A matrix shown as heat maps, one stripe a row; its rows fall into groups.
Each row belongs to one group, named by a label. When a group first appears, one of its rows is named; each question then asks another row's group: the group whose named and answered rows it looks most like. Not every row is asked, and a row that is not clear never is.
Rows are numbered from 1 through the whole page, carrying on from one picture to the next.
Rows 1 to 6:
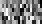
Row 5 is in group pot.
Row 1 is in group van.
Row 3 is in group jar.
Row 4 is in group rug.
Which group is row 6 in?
pot
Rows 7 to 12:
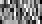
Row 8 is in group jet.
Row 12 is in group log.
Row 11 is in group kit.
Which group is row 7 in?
pot
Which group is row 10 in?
jar
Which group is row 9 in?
rug
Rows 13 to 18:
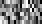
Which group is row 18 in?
van
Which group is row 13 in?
rug
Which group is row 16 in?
pot
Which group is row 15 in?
jar
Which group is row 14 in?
jet
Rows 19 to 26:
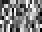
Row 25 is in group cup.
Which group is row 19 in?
jet
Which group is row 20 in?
rug
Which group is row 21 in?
kit
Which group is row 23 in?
rug
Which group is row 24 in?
van
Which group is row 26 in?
pot
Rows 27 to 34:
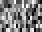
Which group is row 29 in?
log
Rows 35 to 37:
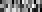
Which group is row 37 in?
log
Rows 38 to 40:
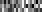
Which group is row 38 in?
jet
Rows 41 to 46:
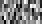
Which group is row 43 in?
cup
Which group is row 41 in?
log
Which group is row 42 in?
kit
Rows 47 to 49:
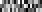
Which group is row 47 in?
van
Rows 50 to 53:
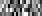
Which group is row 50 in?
pot
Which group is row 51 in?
jet
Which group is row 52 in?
van
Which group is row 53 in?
log
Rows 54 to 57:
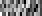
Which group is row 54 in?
pot
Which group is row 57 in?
van
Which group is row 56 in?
log
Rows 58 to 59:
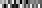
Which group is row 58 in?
van
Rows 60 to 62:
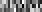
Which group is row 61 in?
jar
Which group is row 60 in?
van
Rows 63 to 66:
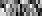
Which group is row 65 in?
kit
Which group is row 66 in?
jar
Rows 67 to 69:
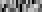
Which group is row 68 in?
kit
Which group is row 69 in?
rug
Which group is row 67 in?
jar
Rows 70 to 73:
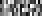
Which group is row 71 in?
rug
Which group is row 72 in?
log
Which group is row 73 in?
jar
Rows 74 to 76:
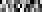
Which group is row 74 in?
cup
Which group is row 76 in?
pot
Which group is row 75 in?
van
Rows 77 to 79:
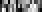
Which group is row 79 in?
kit
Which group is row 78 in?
kit
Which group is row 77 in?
jet
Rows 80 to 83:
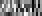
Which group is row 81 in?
cup
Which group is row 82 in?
jar
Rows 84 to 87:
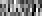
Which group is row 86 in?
jar
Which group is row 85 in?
log
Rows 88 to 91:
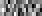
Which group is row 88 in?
jet
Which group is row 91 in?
kit
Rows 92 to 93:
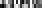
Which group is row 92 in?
jar
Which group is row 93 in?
rug
